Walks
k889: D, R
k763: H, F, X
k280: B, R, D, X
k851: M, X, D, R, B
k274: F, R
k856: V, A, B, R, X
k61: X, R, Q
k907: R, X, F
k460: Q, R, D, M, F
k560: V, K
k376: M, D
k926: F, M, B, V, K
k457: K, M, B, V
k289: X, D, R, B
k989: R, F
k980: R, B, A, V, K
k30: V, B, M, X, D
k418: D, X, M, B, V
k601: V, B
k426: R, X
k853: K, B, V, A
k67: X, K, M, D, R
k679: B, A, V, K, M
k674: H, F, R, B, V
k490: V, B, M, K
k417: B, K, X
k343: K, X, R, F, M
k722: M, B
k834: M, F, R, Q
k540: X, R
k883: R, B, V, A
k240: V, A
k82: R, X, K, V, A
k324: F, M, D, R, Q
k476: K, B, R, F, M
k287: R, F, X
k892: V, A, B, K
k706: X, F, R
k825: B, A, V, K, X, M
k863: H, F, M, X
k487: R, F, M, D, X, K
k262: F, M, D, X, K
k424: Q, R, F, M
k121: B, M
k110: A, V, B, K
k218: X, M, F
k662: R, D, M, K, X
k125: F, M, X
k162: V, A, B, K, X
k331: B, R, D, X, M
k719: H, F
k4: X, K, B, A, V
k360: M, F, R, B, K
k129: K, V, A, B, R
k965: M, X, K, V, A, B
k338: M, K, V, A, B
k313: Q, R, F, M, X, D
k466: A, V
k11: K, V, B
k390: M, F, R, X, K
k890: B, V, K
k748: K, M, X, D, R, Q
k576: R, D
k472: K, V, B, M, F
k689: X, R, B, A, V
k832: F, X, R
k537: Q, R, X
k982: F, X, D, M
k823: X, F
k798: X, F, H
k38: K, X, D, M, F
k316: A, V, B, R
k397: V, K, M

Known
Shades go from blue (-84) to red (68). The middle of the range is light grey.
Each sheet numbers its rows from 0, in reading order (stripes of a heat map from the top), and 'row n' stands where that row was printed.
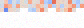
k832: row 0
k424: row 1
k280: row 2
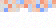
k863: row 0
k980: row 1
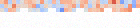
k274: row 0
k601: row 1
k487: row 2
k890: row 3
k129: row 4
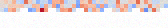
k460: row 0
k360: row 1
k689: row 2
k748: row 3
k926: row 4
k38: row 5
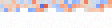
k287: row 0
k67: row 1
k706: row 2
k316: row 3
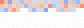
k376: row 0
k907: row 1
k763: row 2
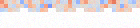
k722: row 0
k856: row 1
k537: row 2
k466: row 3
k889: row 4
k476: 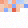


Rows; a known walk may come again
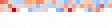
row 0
k472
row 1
k490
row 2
k390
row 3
k851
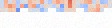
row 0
k218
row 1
k601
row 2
k662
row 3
k540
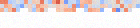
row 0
k457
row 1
k313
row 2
k129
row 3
k61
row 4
k38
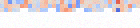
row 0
k719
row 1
k82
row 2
k4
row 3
k560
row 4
k982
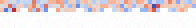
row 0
k343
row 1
k324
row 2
k853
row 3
k989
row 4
k980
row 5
k834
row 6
k376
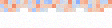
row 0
k274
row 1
k763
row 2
k537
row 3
k890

